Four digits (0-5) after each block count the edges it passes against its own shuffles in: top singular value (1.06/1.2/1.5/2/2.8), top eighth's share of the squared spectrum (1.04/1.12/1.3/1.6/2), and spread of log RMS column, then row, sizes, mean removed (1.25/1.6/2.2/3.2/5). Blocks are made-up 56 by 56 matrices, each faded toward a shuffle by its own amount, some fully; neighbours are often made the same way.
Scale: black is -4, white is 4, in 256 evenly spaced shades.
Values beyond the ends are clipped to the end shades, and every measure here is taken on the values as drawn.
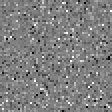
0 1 0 0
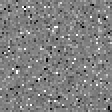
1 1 0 0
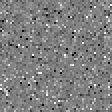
2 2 1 0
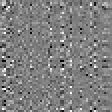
4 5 3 2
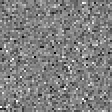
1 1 0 0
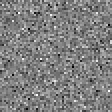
0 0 0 0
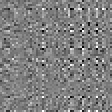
5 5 3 3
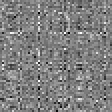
4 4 3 2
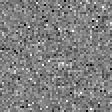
2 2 0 0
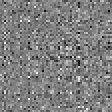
4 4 3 2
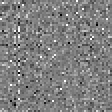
3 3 1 1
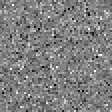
0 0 0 0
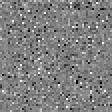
2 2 0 0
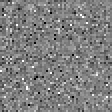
2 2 0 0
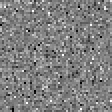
2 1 0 0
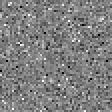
1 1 0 0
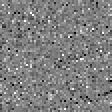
0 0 0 0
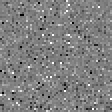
1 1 0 0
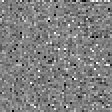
3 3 1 1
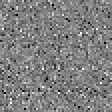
3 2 0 1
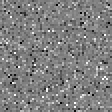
0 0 0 0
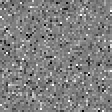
0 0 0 0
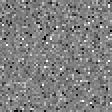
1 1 0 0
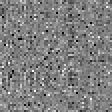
3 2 1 1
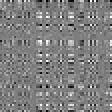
5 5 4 4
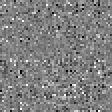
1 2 1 2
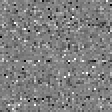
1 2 1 1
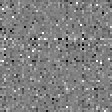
2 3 1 2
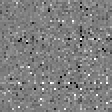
2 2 0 1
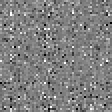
1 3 2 2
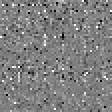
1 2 1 2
